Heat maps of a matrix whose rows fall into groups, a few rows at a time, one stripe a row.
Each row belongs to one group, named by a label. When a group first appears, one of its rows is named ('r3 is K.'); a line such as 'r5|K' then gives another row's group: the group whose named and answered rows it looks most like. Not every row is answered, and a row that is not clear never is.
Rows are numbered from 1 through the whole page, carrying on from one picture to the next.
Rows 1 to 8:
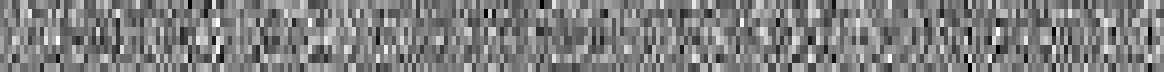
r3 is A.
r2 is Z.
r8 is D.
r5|D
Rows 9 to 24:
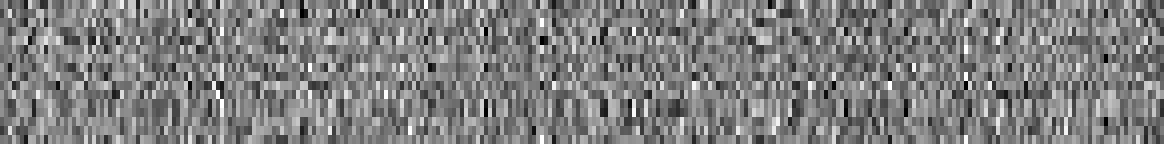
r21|Z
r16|Z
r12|Z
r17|D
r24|D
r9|D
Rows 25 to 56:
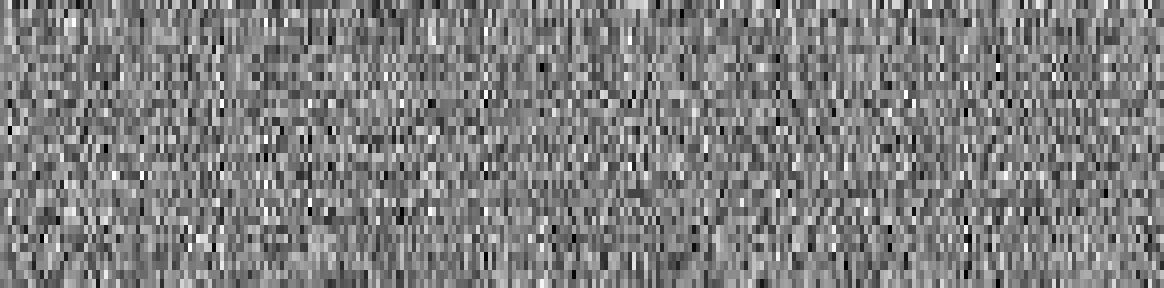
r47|A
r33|A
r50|D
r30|D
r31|A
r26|Z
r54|Z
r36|Z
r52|D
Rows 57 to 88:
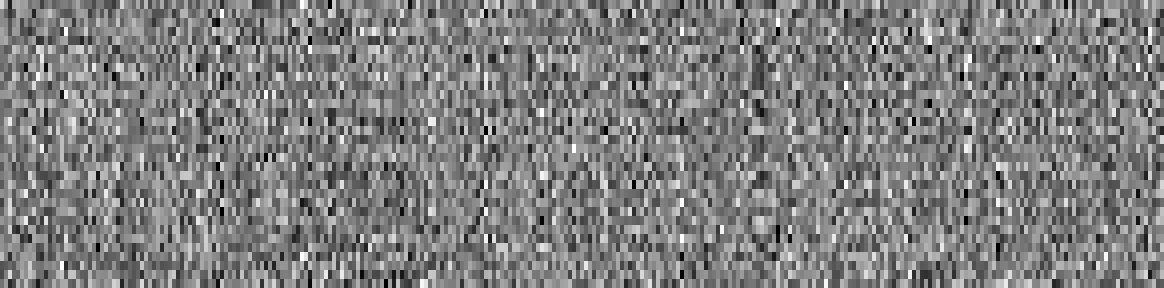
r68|A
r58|Z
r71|Z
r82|A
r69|D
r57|A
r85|A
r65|A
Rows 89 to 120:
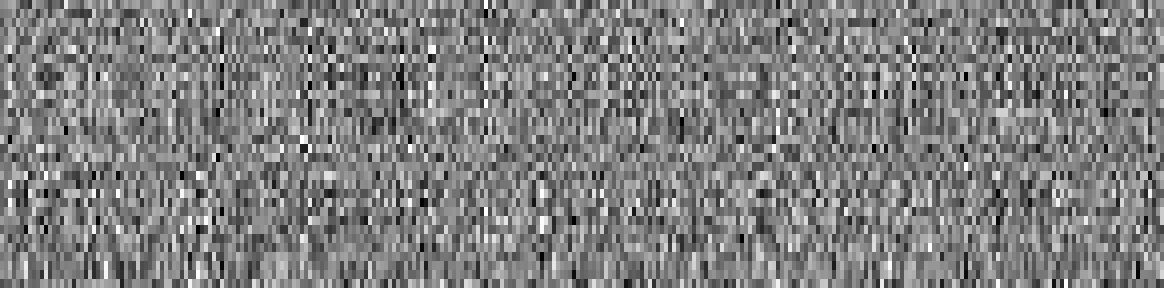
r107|D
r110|D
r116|A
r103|Z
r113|D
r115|A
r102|Z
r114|D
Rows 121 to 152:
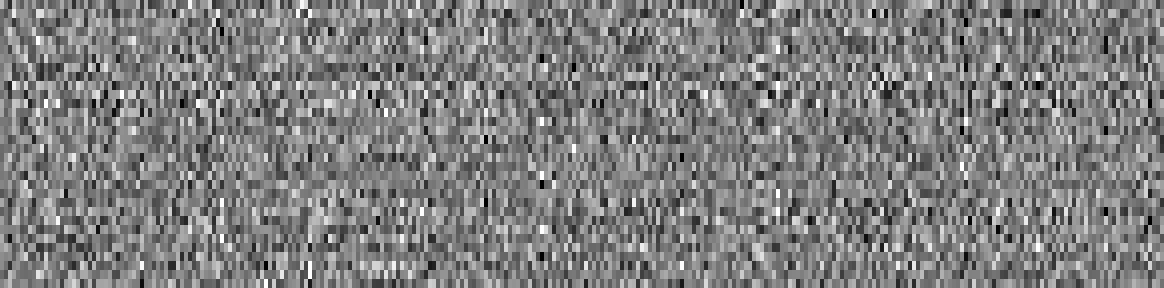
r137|D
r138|Z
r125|A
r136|Z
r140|D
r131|D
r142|Z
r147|Z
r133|A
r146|D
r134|D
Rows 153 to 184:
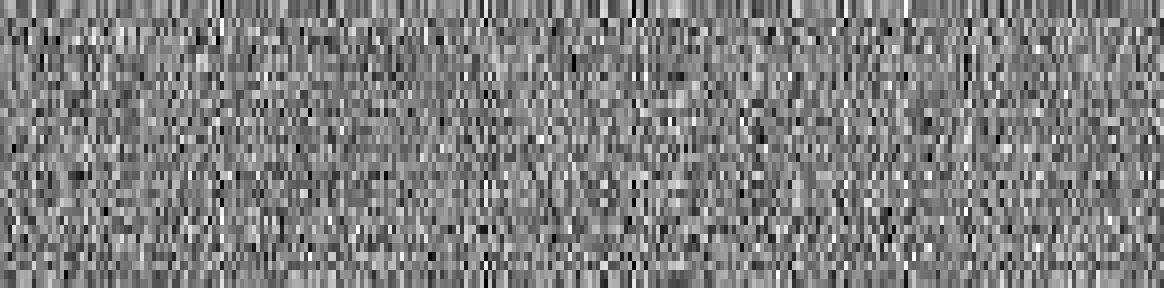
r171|D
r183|Z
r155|Z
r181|Z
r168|D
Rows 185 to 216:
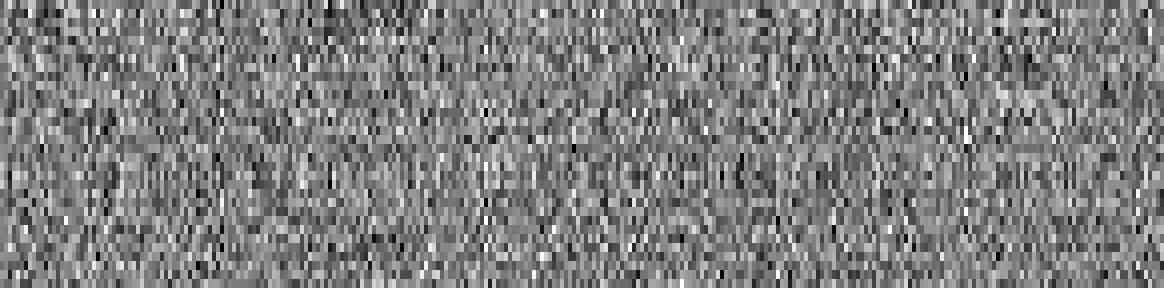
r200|D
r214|D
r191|A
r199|D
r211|Z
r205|A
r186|D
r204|A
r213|D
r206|D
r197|Z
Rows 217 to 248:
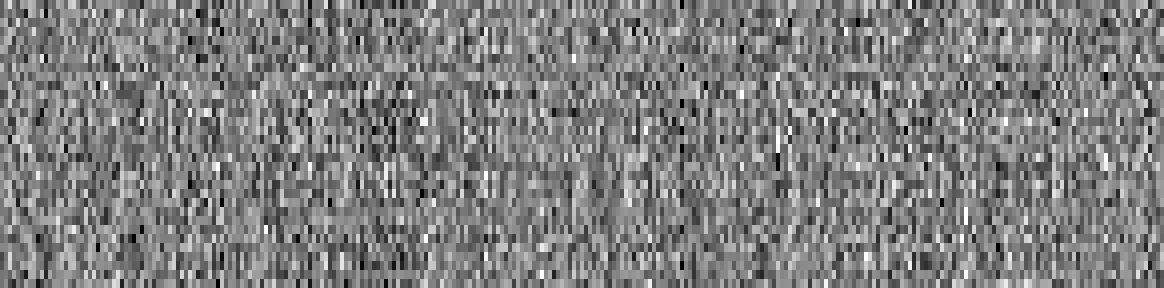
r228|Z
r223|D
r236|A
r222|A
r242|Z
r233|Z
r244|D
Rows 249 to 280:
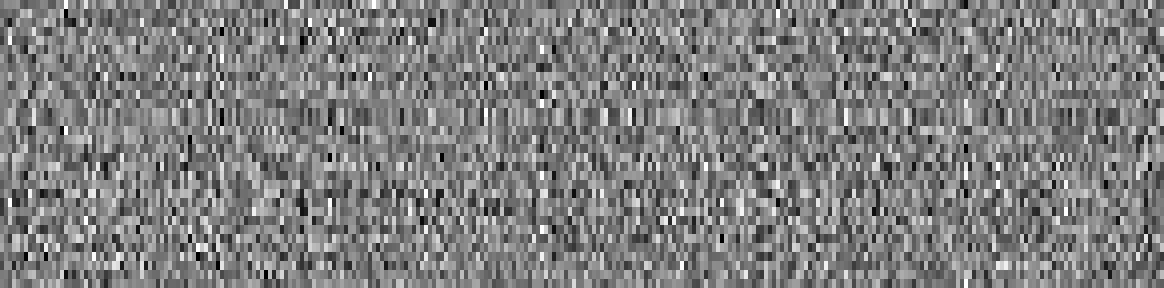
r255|Z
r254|D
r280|D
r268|D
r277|D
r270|D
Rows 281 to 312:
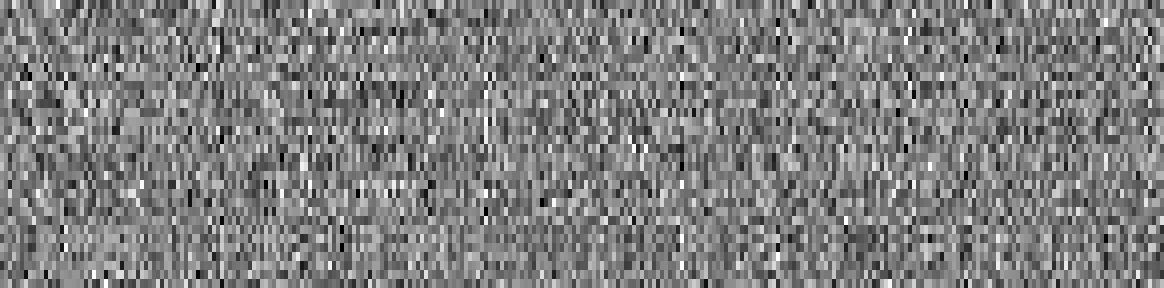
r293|A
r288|D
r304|Z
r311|D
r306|Z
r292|D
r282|Z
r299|A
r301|Z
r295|A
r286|A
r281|D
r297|Z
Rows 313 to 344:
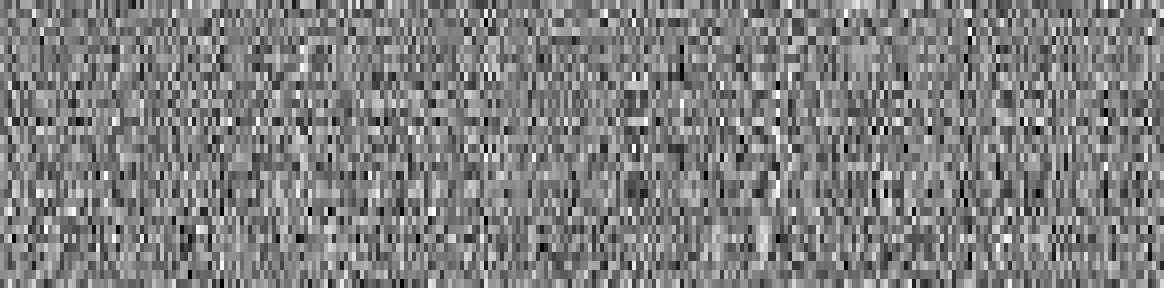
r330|A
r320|A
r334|A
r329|Z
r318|A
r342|Z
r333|A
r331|A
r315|Z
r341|D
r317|D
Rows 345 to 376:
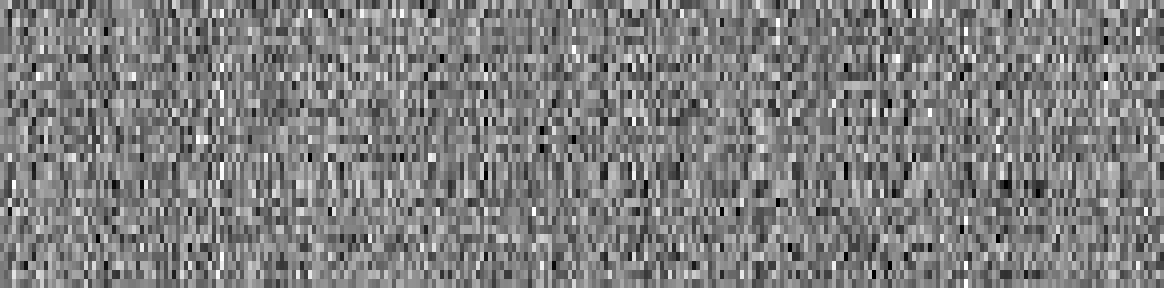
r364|Z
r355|Z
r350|D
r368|A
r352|Z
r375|A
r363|Z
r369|D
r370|A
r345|A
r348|D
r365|A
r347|A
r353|A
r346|Z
